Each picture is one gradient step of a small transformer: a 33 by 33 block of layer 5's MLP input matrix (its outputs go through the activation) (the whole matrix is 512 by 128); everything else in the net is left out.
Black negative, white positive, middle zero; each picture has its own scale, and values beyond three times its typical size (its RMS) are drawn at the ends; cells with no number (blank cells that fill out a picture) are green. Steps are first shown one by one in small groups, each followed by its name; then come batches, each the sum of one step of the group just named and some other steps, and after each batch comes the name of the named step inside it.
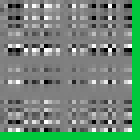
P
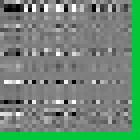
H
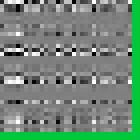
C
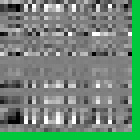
P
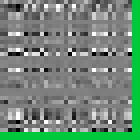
H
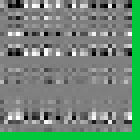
P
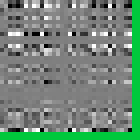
P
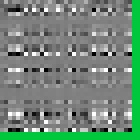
H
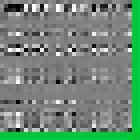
H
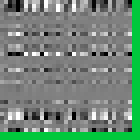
H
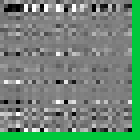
H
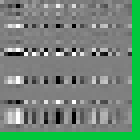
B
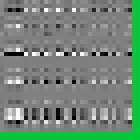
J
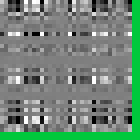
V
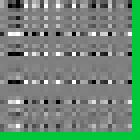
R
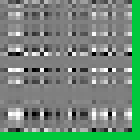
V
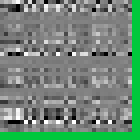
J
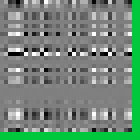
R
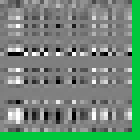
B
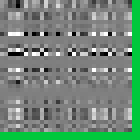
R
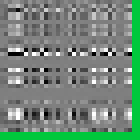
J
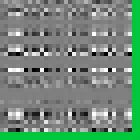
V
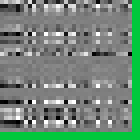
J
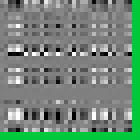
B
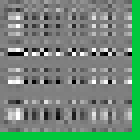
J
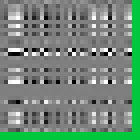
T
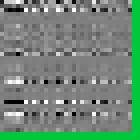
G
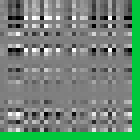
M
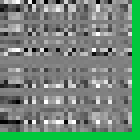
T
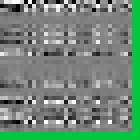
G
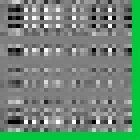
M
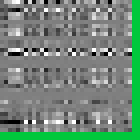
T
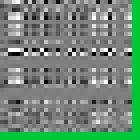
T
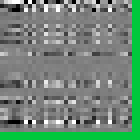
G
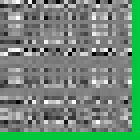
T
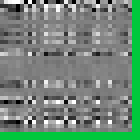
G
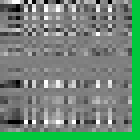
M
